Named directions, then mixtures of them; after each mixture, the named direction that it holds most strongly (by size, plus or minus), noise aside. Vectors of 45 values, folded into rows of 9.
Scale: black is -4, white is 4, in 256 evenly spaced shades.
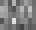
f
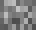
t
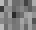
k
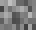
t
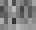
f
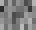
k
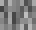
k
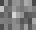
k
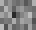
k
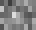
k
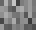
f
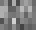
f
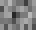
k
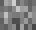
t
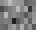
t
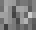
t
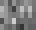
f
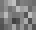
t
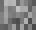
t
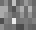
f
